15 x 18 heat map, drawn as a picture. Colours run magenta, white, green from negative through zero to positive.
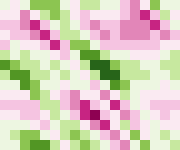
The middle right is the calmest part. Overall the values sit about 50% of the way up the scale. The grain runs diagonally down to the right. Horizontal stripes repeat 2 times down the table.
